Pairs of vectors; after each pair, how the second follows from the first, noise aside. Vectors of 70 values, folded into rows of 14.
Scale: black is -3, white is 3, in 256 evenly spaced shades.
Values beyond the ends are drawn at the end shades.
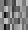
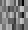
reversed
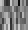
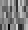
reversed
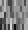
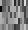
wrapped around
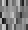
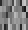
reversed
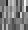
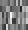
wrapped around
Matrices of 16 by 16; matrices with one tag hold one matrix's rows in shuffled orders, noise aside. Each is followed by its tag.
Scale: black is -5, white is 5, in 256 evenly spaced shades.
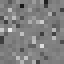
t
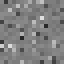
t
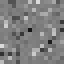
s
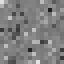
s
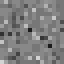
s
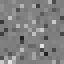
t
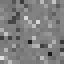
s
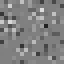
t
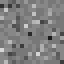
s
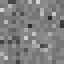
s
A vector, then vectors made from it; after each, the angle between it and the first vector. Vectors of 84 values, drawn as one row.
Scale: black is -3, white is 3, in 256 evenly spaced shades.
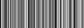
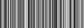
nearly parallel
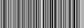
partly aligned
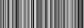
orthogonal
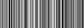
partly opposed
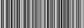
partly opposed
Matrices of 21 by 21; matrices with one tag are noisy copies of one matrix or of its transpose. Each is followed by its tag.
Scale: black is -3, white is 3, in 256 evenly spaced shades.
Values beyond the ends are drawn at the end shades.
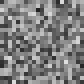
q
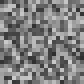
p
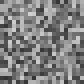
q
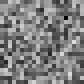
q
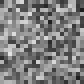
q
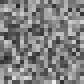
p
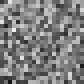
q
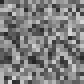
p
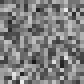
p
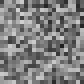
q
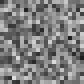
p
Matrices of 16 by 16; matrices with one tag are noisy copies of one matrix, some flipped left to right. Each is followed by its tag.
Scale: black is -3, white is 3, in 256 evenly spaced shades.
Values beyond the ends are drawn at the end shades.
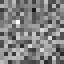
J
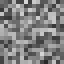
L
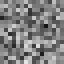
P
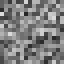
L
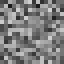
L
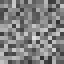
J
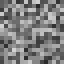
L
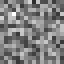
L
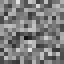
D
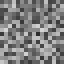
J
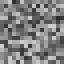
P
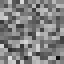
P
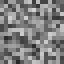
L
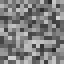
P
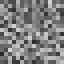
J
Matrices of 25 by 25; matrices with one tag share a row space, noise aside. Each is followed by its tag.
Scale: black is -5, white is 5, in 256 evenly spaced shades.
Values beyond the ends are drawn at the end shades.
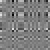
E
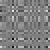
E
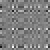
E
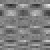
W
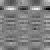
W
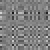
E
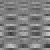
W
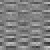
W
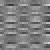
W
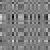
E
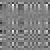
E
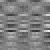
W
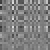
E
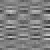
W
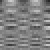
W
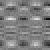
W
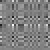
E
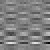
W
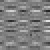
W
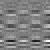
W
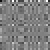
E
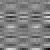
W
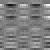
W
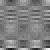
W
